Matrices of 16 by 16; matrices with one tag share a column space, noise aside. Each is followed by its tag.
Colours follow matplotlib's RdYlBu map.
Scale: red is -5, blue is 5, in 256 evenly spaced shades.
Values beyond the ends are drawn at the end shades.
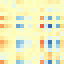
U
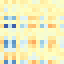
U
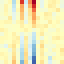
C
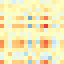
U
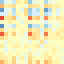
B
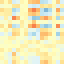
B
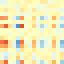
U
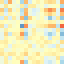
B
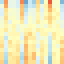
C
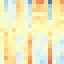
C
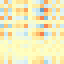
B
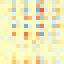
B
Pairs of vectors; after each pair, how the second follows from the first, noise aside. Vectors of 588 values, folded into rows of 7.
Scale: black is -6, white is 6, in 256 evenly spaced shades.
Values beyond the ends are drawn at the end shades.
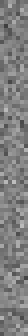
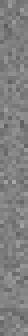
shrunk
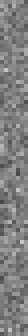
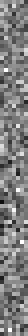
scaled up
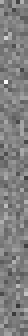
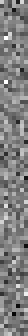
scaled up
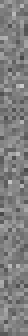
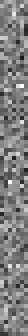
scaled up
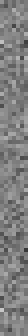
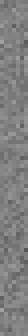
shrunk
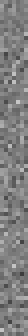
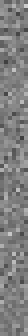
reversed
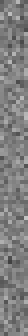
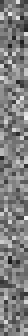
scaled up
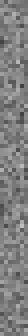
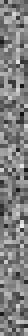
scaled up
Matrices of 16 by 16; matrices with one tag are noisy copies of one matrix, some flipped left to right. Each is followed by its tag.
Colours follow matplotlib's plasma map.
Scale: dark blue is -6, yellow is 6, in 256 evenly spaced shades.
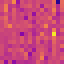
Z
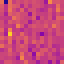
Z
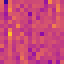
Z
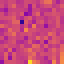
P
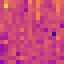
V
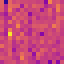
Z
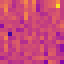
V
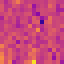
P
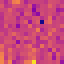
P
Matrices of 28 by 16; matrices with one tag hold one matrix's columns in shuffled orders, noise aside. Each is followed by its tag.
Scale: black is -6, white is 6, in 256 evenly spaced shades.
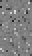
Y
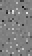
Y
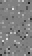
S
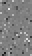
S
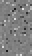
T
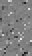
S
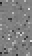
S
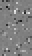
Y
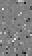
S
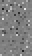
T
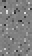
Y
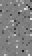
T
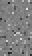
S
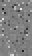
T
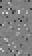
Y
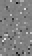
S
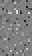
Y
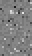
Y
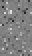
Y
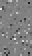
S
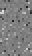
Y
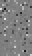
T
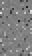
Y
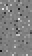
T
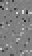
Y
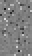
T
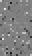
S
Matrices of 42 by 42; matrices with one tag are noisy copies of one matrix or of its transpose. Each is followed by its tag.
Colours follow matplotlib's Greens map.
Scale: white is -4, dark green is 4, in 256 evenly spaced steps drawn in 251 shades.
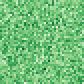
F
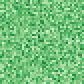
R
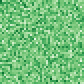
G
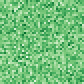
F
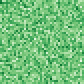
G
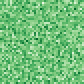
R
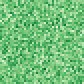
F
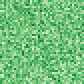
R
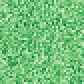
F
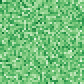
G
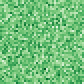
F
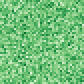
F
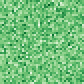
F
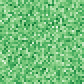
F
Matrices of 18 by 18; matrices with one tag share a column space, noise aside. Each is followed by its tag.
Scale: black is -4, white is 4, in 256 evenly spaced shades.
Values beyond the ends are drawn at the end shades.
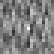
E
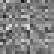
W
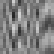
E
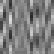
E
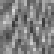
E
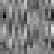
E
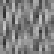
E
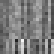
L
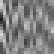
E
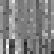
L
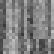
L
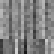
L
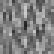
E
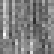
L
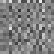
W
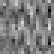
E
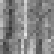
L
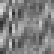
E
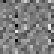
W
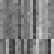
L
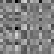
W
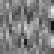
E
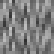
E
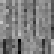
L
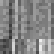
L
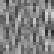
E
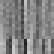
L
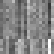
L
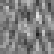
E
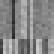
L
